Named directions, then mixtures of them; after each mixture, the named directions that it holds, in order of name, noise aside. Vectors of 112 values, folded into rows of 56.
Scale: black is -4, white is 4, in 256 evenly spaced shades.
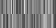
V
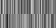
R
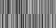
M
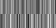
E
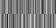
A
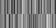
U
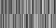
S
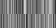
E, S, V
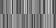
V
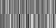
E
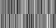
A, S, U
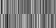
R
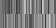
M, S, U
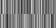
R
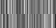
V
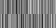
M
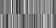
M, V
